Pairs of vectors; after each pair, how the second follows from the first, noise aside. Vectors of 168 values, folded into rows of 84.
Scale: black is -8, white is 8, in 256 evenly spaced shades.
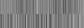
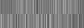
negated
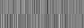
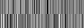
scaled up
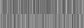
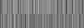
negated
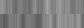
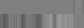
partly zeroed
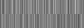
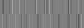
partly zeroed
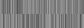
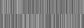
negated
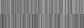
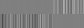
partly zeroed
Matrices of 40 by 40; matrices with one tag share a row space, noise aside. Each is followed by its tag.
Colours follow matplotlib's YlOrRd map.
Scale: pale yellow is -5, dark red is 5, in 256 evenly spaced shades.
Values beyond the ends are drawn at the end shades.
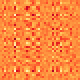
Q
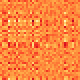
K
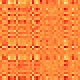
K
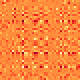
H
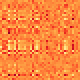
K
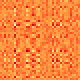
Q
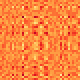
H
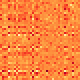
K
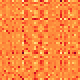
H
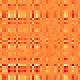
K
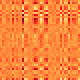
H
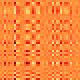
Q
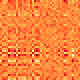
K
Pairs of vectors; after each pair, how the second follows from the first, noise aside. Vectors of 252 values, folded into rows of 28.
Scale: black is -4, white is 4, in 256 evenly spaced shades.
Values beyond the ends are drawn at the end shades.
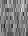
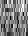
scaled up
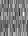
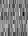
negated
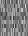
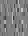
partly zeroed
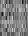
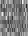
negated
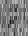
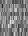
negated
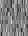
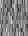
copied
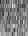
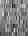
negated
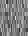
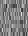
wrapped around
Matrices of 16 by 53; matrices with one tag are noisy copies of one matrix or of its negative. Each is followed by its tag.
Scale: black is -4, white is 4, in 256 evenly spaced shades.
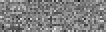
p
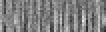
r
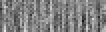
r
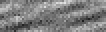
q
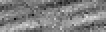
q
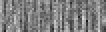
r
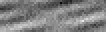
q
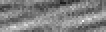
q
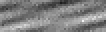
q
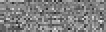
p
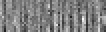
r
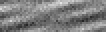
q
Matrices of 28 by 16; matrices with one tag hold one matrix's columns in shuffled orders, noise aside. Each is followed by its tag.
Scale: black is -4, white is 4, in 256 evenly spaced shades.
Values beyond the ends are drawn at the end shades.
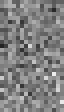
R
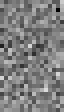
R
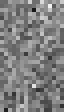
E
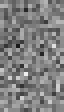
R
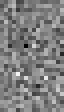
R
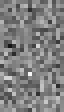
R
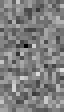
R
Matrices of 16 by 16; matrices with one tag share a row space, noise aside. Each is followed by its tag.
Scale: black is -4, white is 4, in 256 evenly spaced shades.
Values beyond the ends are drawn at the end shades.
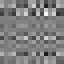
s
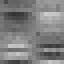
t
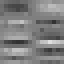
t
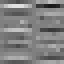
t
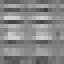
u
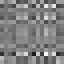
s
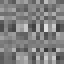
s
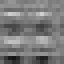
u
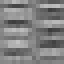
t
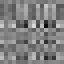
s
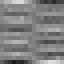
t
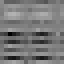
u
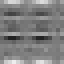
u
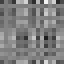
s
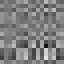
s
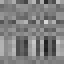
s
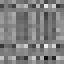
s
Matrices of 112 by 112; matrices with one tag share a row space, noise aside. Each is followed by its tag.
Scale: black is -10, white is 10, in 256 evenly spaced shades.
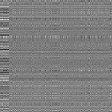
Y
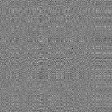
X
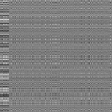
Y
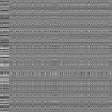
Y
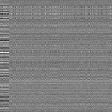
Y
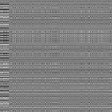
Y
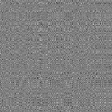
X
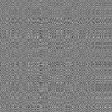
X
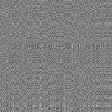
X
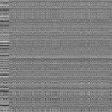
Y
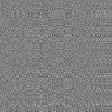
X
